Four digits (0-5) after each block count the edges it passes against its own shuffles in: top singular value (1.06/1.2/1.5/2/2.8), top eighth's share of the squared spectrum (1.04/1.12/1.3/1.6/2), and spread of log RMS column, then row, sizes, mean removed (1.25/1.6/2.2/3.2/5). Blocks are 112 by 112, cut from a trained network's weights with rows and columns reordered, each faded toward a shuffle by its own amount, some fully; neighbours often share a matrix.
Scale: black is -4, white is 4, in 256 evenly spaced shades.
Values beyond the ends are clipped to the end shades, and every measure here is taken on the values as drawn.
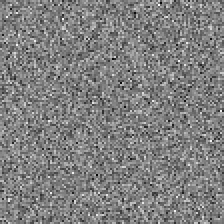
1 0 0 0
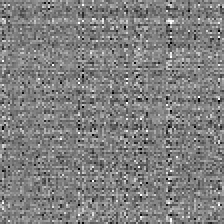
4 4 4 1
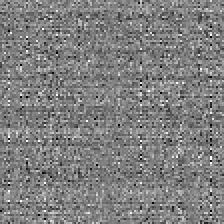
4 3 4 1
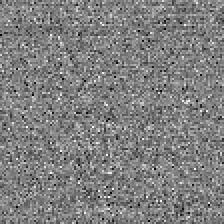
2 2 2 0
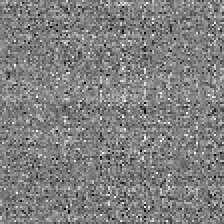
3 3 3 0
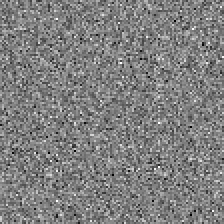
2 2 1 1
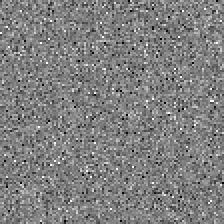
2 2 0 1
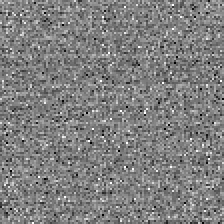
2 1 1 0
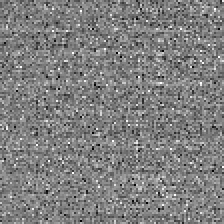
3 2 2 0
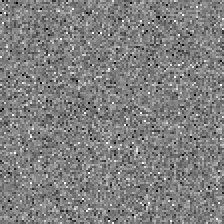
0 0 0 0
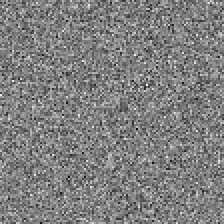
1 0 0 0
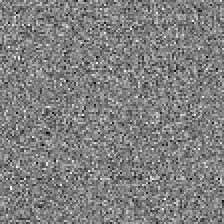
3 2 0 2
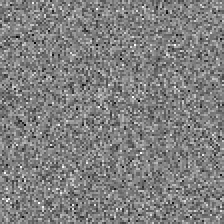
1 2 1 1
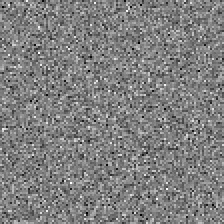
0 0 0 0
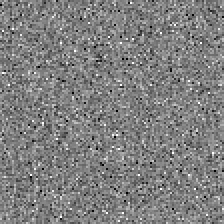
0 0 0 0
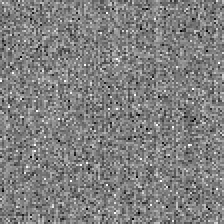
2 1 0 0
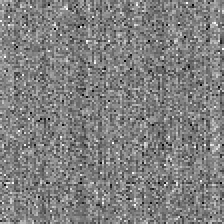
3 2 0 2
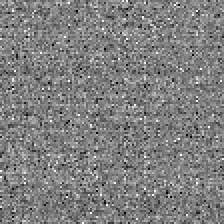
3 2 2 0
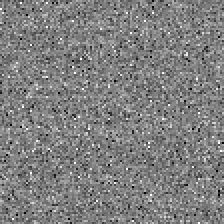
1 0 0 0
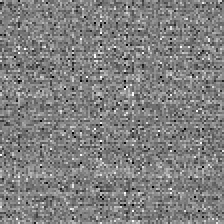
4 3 3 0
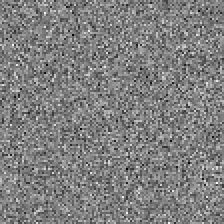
2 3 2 1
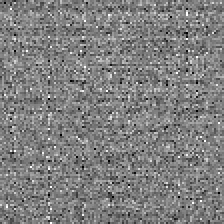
3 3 3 0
